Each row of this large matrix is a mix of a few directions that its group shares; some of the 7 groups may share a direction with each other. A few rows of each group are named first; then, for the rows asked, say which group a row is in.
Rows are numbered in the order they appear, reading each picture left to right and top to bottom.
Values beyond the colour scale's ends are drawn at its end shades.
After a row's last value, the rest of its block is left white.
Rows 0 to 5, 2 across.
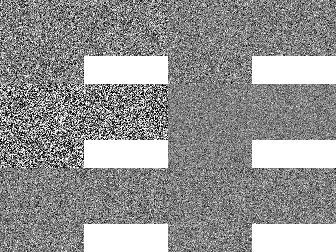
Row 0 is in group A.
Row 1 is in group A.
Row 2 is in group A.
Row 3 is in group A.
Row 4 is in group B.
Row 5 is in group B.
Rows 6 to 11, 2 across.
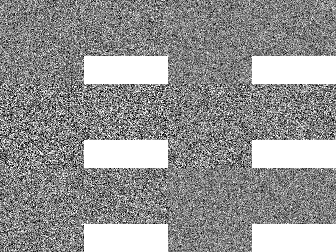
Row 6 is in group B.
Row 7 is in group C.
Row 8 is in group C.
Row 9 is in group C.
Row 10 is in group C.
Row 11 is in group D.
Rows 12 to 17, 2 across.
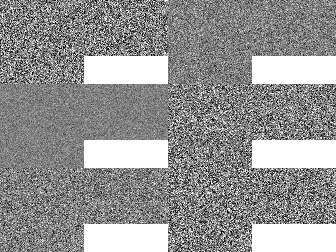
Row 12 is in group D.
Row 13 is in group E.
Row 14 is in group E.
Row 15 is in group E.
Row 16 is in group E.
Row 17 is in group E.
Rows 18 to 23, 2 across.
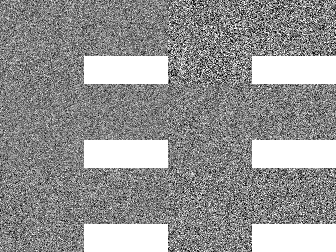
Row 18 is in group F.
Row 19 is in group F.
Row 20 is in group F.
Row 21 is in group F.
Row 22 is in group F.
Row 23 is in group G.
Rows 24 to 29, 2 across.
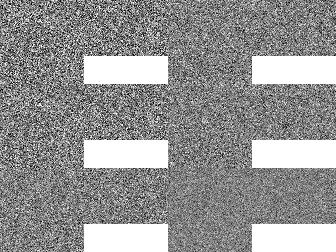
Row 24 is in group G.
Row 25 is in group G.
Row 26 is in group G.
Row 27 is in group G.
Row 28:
F
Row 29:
A
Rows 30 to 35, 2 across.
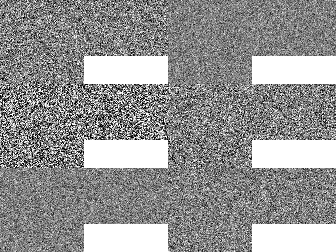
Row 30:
G
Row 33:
A
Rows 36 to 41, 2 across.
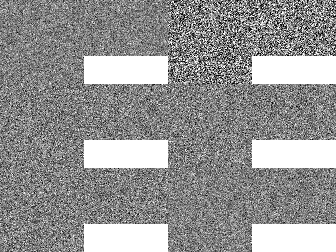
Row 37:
D
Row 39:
A
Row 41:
G
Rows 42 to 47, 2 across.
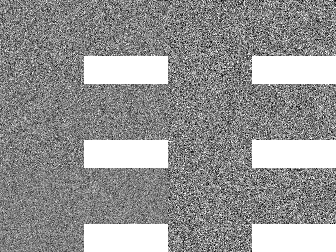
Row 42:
D
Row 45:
A
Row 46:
D
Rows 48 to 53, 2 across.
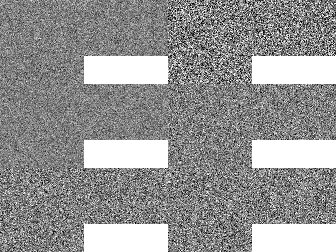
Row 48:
B
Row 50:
G
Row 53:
G
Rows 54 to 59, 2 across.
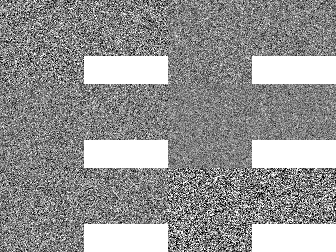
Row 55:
C
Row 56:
D
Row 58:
G
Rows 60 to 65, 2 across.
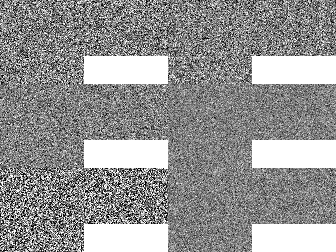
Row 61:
G
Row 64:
D
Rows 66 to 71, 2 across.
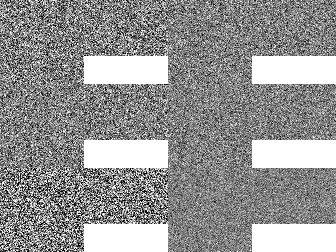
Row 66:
C
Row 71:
E
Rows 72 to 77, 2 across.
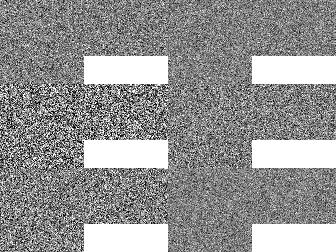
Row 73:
A
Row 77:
G
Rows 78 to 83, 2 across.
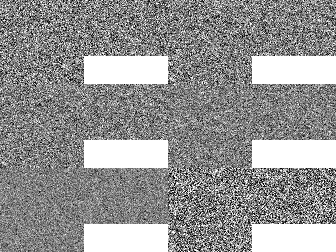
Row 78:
C
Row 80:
G
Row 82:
G
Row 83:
G
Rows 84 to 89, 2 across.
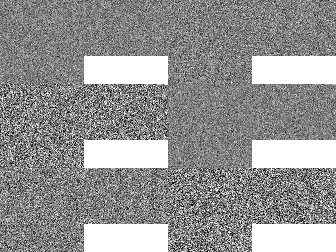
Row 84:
E
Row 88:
G
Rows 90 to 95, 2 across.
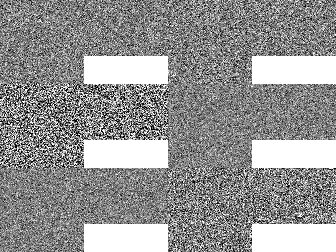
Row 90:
G
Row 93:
E
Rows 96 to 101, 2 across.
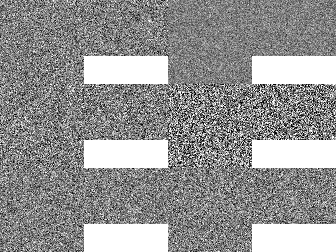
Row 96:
B
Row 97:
C
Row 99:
D
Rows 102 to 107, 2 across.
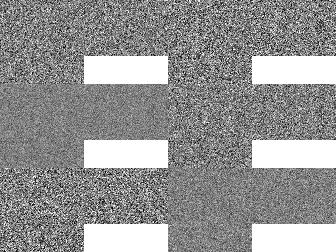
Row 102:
D
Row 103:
A
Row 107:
B
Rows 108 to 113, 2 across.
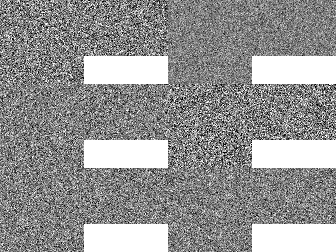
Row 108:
C
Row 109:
D
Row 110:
D
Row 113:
C
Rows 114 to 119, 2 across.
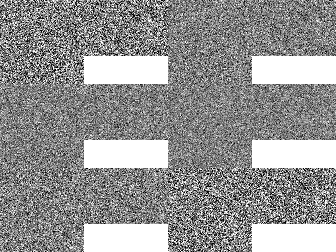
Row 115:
B
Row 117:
E
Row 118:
C
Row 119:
G
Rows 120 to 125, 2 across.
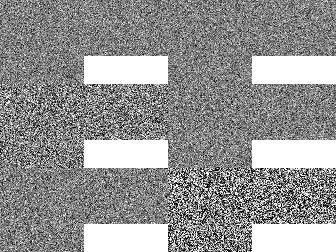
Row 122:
E
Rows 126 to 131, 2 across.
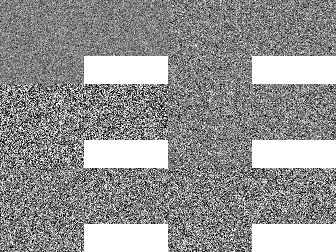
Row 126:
A
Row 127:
C
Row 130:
D
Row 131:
G
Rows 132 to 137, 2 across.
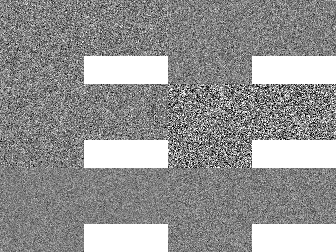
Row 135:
E
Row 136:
F
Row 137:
A
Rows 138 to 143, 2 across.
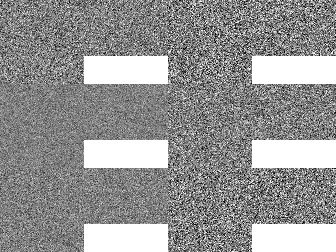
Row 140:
C
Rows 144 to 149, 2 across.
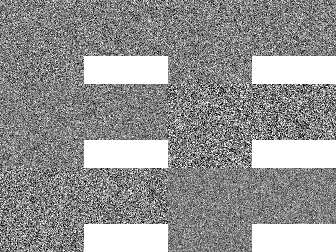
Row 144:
B
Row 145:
E
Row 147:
C
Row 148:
A
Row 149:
D
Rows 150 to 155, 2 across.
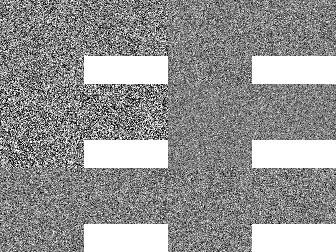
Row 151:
E
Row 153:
D
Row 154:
C
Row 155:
C
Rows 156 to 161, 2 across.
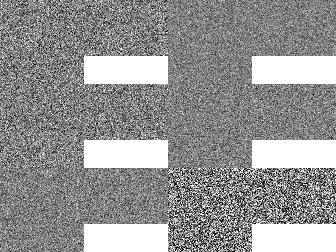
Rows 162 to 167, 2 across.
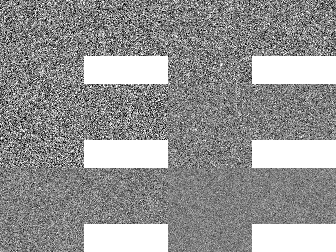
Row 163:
C
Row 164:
F
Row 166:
G
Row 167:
C
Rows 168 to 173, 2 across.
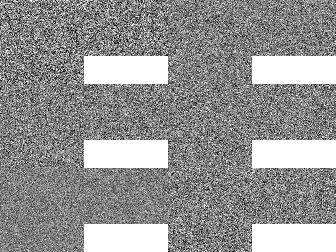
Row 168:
G
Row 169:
G
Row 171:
B
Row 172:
G
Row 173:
G
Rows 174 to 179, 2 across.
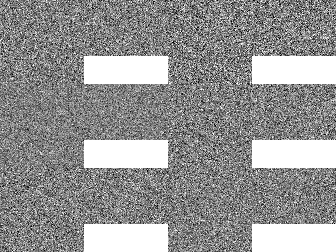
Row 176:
C
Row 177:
F
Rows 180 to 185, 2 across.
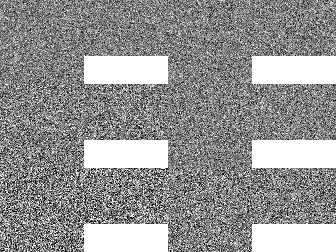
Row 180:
F
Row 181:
C
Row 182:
E
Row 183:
D
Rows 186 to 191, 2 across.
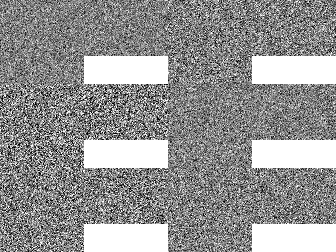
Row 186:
D
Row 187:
F
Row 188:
D
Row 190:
E
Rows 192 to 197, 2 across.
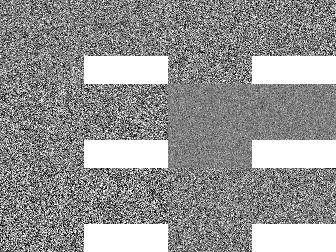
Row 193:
F
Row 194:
C
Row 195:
D
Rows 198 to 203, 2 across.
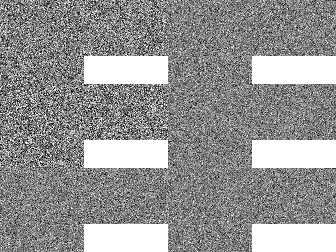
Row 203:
D
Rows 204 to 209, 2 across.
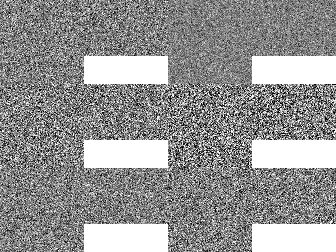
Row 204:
D
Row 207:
D
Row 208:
F
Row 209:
F
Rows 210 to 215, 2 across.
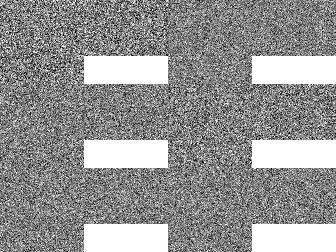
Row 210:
B
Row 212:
F
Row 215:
E
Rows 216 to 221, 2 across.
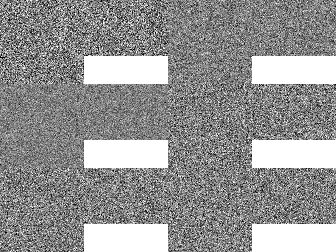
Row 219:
B
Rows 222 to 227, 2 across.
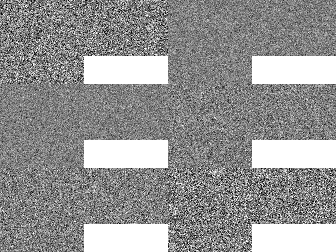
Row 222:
A
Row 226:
D
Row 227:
G
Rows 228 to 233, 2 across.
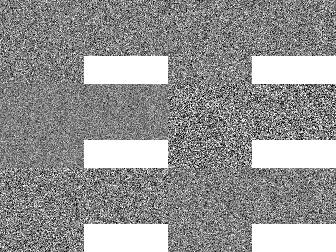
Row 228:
D
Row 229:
A
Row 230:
A
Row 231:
G
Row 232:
G
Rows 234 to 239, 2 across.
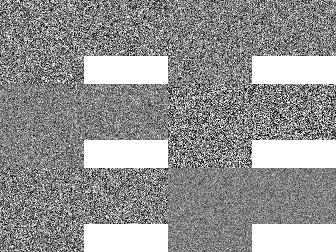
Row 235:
D
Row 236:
B
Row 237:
B
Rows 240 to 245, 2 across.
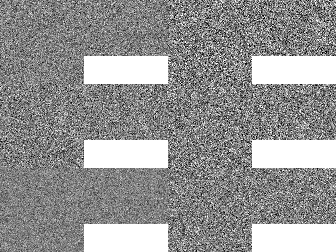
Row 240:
E
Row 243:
C
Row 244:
G
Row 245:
G
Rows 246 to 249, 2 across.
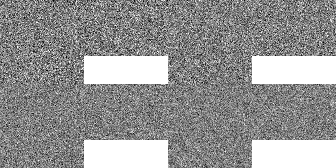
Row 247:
G
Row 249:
G
